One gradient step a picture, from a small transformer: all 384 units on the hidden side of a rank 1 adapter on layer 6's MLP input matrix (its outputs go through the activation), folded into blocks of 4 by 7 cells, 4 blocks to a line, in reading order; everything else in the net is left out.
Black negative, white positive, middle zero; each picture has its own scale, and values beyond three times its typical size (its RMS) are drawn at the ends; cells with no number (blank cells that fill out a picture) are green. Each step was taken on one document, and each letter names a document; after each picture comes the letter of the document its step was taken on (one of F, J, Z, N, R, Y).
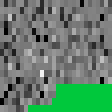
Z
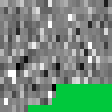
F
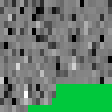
Z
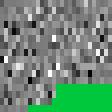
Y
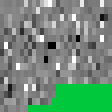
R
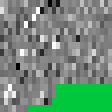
R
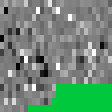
F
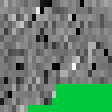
Z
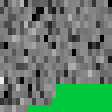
Z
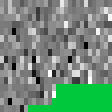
Y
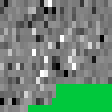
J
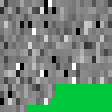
J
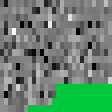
Z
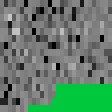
R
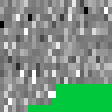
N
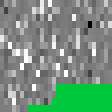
F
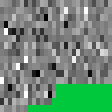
Z
